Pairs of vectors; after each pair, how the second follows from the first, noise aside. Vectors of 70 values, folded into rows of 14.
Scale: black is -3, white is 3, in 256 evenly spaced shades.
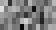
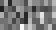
sign-scrambled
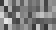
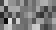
sign-scrambled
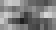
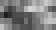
wrapped around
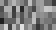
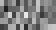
wrapped around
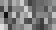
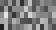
sign-scrambled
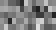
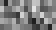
wrapped around
